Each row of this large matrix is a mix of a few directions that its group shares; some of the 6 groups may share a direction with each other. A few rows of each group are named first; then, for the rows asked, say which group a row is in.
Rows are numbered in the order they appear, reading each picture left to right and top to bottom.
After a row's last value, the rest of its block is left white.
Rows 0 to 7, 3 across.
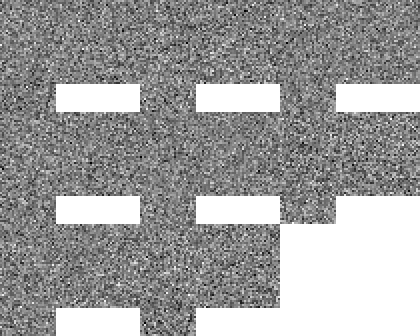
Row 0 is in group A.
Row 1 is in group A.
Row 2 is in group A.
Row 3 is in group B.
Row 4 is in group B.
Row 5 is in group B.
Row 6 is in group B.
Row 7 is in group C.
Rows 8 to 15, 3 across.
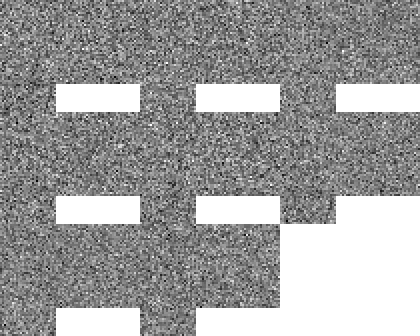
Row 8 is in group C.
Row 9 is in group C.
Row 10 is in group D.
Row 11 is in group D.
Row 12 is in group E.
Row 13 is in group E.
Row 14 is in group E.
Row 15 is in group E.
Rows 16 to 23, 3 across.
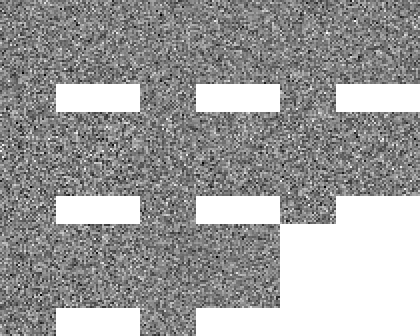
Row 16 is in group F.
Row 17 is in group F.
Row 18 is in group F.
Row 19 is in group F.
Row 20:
D
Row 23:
B
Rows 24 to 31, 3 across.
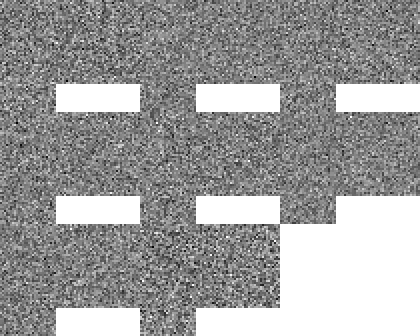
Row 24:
C
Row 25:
A
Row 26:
F
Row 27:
D
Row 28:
F
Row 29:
F
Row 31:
B
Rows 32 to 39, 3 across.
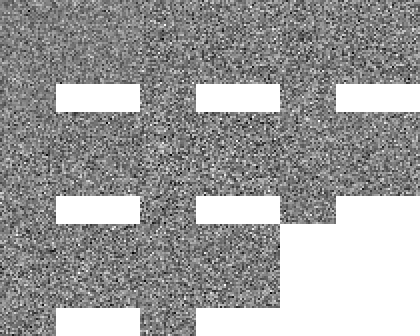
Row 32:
E
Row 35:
E
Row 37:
A
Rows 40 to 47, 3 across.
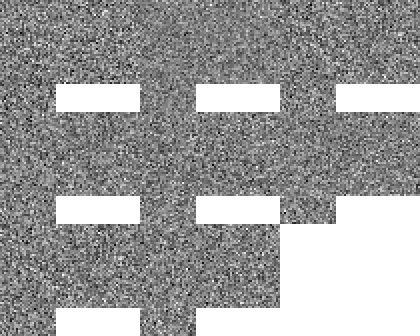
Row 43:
D
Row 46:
D
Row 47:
A
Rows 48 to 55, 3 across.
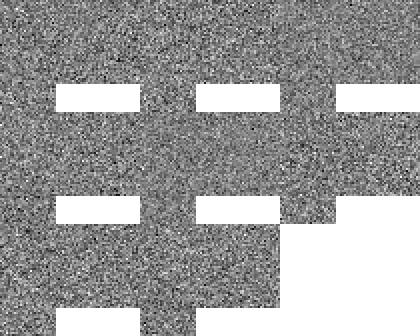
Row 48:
B
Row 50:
F
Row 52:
B
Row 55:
A
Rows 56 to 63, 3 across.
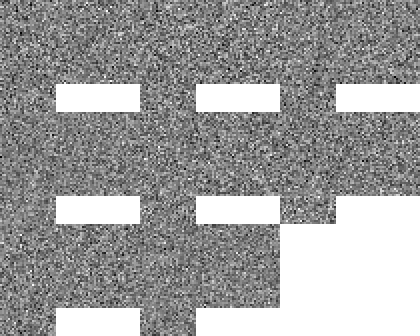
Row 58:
E
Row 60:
F
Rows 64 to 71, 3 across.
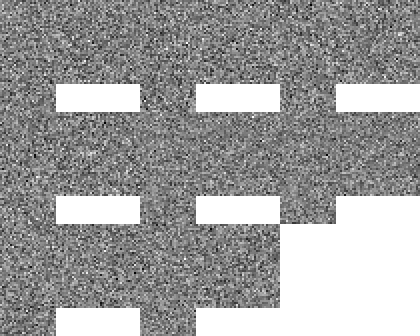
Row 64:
F
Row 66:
D
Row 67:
E
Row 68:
F
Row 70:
E
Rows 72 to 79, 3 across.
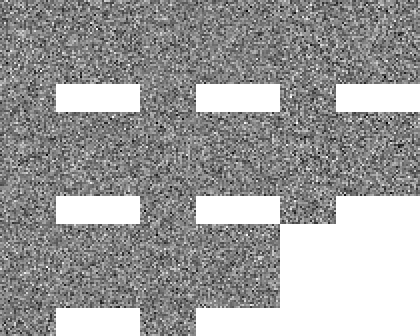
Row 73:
D
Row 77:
D
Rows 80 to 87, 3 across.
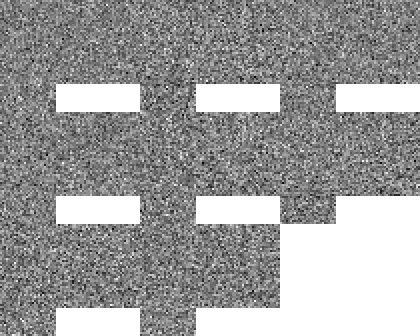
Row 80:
A
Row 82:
E
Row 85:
B
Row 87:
C
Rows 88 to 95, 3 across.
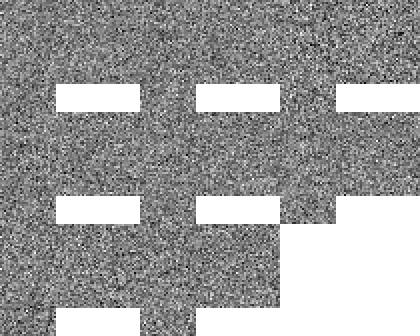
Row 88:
B
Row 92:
C
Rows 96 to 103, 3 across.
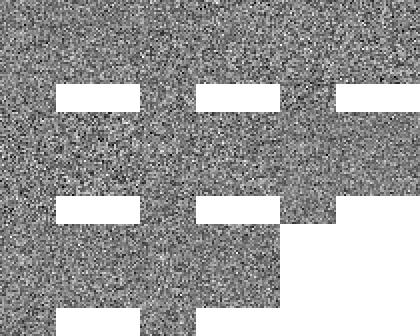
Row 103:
C
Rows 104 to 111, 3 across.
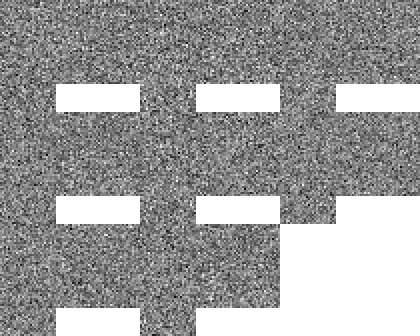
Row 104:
B
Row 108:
D
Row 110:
F
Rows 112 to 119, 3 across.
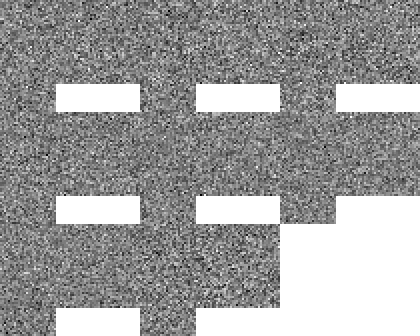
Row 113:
E
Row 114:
B
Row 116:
E
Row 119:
F
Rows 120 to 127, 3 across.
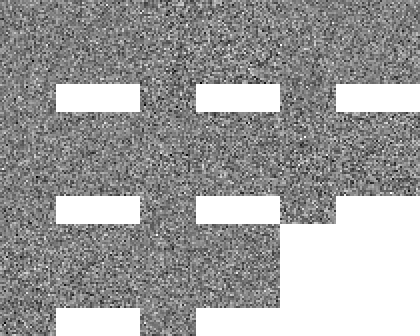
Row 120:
A
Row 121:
E
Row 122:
B
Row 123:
E
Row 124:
E
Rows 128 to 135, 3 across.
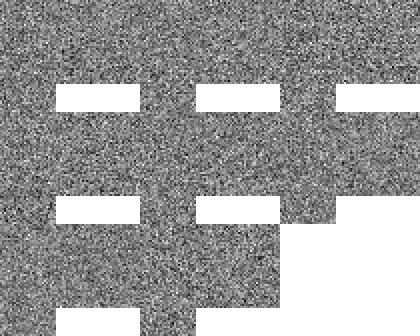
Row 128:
D
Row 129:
F
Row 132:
F
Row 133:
D
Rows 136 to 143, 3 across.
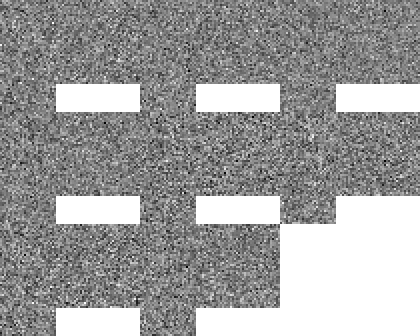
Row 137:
E
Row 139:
E
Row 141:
E
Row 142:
B
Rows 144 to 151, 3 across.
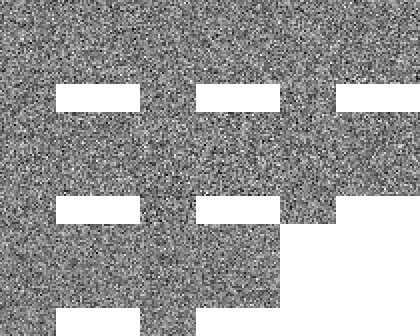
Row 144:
B
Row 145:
F
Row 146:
B
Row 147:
A
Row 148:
C
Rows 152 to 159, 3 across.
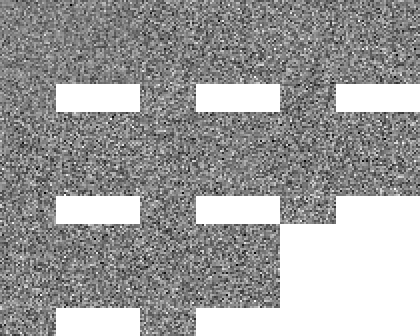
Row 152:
F
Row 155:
B
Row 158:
C
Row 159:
A
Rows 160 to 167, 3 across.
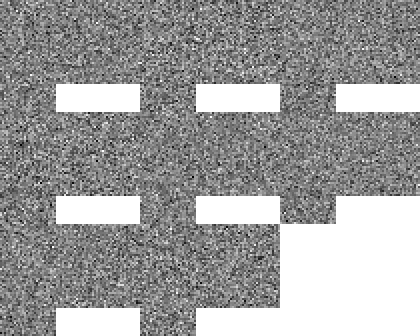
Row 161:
C
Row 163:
C
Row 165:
B
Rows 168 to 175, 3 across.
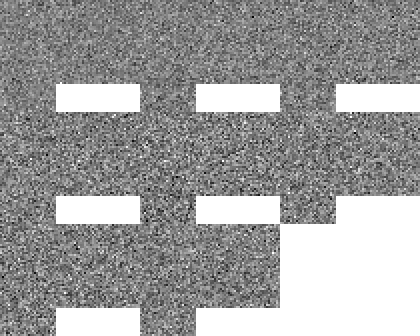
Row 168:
E
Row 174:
F
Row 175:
A
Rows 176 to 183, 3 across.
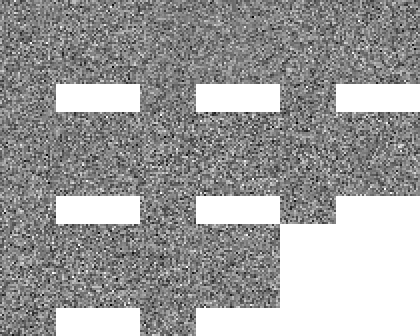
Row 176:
E
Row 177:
B
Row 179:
E
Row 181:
D
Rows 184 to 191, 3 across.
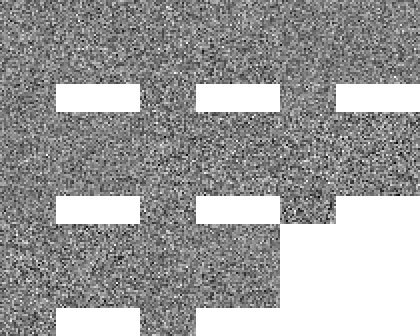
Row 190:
D
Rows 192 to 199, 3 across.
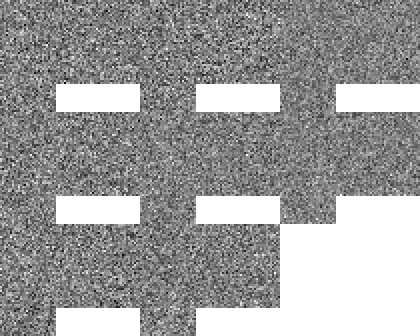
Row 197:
E
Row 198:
C
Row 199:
C
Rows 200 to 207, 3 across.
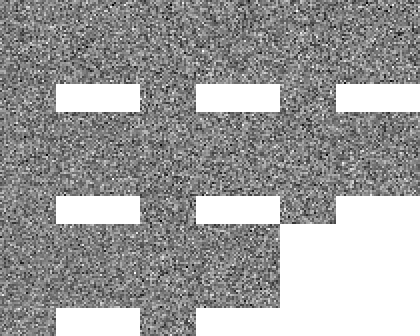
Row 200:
A
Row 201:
D
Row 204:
C
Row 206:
B
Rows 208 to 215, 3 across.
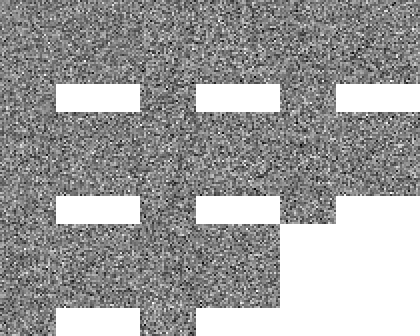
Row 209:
C
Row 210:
A
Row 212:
E
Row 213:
D
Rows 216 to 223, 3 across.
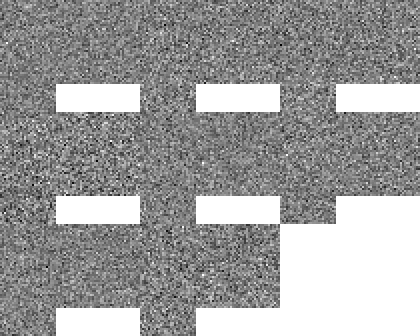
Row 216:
A
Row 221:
A
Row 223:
D
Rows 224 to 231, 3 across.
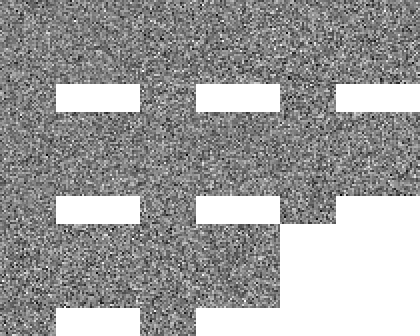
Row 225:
B
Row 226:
E
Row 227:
C
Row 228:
D
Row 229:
E
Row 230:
B
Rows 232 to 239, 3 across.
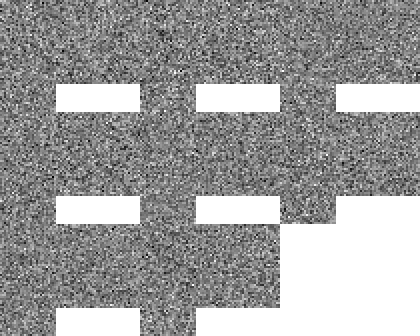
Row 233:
C
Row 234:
B
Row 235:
F
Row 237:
D
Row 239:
B
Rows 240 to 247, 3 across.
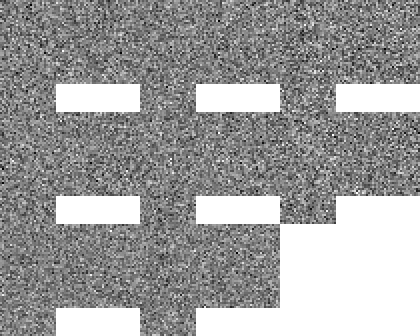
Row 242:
E
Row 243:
B
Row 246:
B
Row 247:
C
